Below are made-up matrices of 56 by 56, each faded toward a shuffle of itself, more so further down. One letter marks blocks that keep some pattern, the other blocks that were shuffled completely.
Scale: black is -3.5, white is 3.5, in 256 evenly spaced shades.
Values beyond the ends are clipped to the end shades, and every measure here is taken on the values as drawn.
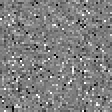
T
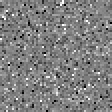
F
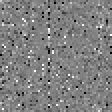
T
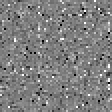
T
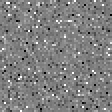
F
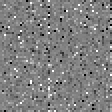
T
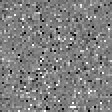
T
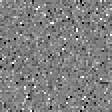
F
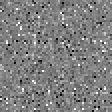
T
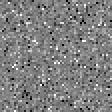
F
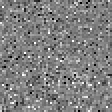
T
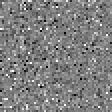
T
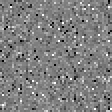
T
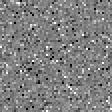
F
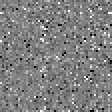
T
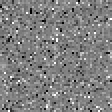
T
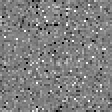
T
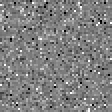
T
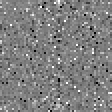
T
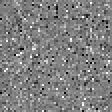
T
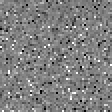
F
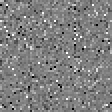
T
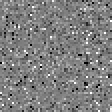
T
